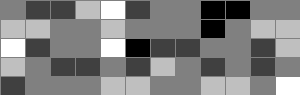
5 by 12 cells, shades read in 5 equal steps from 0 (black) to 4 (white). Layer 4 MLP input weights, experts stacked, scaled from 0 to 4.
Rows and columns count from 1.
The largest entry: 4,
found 4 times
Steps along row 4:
down down same up down up down down up down up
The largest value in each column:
4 3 2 3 4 3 3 2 3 3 3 4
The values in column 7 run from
1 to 3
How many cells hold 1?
13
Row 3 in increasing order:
0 1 1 1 1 2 2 2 2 3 4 4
